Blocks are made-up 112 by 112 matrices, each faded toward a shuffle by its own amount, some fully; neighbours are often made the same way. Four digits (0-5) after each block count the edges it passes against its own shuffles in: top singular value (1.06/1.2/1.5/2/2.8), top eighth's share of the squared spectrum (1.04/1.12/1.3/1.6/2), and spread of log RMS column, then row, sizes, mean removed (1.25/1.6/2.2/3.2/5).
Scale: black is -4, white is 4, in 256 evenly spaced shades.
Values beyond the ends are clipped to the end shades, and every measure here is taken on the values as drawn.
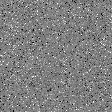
0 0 0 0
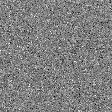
0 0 1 0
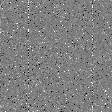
3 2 1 0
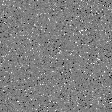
0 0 0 0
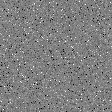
0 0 0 0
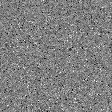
0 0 0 0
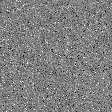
0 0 0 0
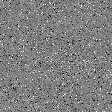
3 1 0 0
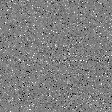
3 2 0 1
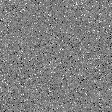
1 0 1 0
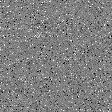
2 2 0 1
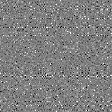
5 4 2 3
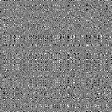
5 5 3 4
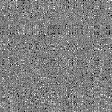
4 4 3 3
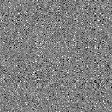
4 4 2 2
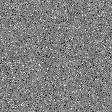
2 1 0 0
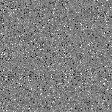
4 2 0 1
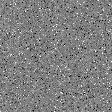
2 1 0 0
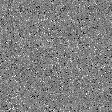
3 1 0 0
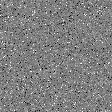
2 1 0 0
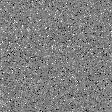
2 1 0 0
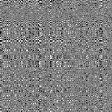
5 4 3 3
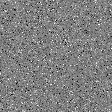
2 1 0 0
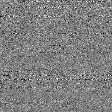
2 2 0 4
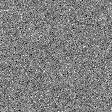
0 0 0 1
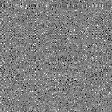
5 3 2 2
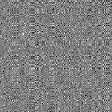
5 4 3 3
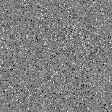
3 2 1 0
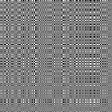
5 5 5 5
